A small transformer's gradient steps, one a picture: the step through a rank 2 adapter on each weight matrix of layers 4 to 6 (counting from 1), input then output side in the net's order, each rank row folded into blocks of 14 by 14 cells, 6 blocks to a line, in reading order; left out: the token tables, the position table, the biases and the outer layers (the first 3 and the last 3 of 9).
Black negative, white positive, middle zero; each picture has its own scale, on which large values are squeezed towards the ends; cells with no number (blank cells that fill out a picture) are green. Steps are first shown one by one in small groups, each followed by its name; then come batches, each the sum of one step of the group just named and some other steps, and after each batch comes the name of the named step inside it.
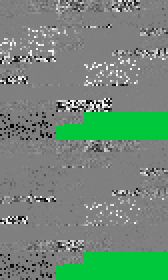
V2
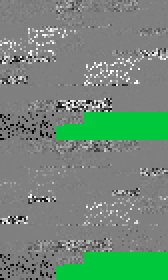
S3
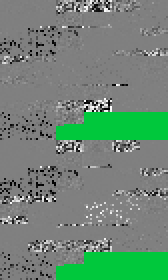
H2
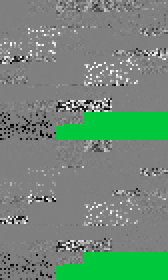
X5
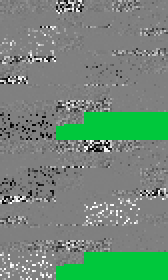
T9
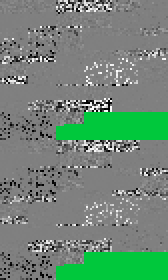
H2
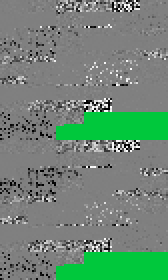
H2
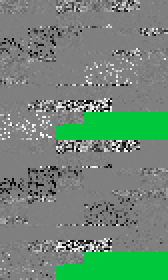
H2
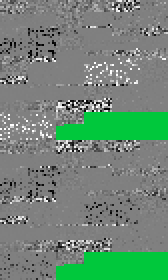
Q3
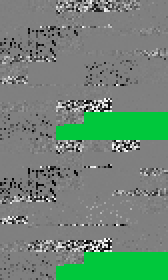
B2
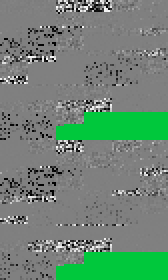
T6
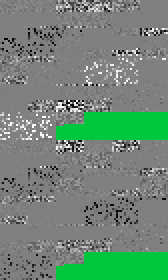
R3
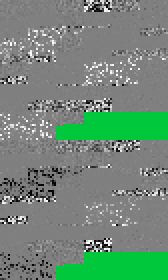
T6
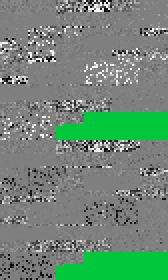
R3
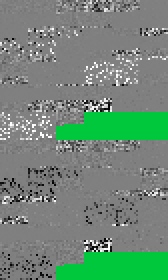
R3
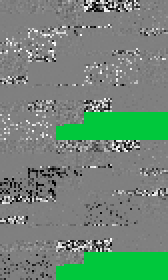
B2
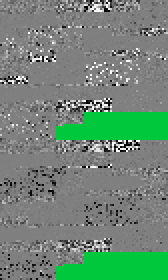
Q3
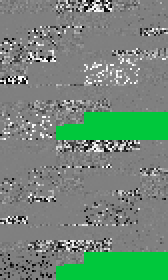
R3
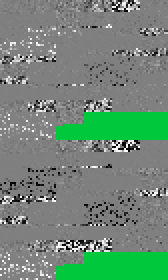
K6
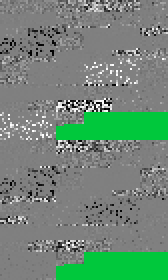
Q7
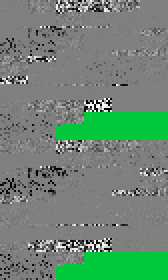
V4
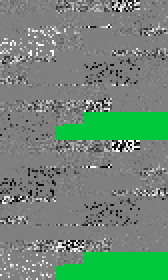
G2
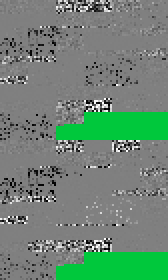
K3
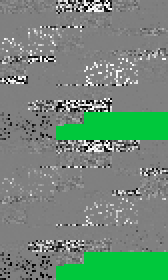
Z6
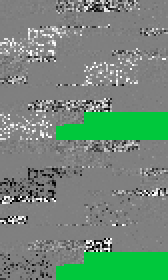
K6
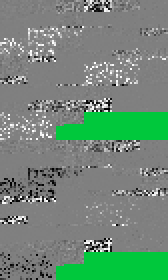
V4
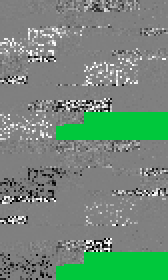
Z6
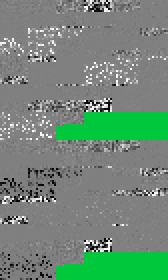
K3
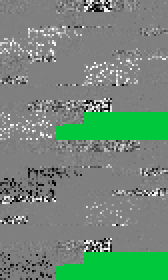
K3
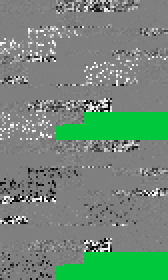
K6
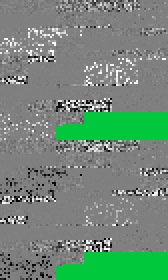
Z6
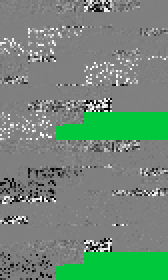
V4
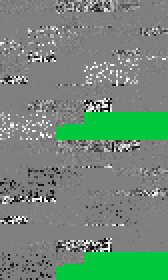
Q7
